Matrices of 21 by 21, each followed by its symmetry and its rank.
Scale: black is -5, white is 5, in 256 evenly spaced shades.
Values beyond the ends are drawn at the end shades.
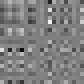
antisymmetric, rank two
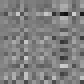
neither, rank two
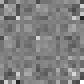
symmetric, rank three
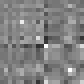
symmetric, rank three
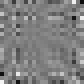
antisymmetric, rank two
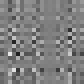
neither, rank two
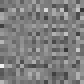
neither, rank three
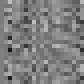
neither, rank three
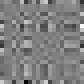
antisymmetric, rank two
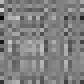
neither, rank two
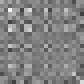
symmetric, rank three
